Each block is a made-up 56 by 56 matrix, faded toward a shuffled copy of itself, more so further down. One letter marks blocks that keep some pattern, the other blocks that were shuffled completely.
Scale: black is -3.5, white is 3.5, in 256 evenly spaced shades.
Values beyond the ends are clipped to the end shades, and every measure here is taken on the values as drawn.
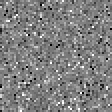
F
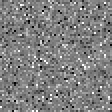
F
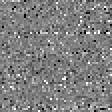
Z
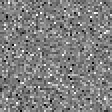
F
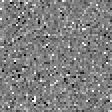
F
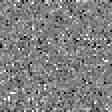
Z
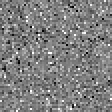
F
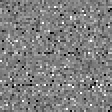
Z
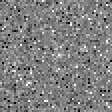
F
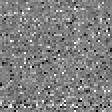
Z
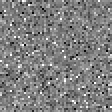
F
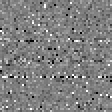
Z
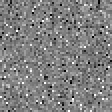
F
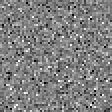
F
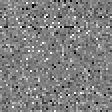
Z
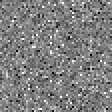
F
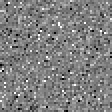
F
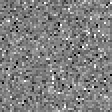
F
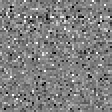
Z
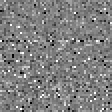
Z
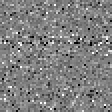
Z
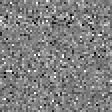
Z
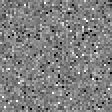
F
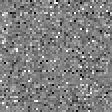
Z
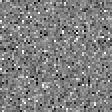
F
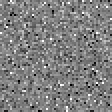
F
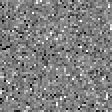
F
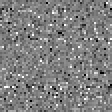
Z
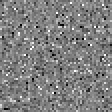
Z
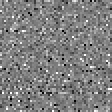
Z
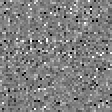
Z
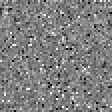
F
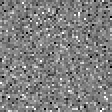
F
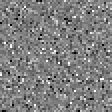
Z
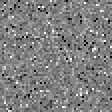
F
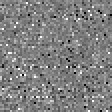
Z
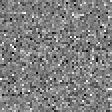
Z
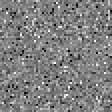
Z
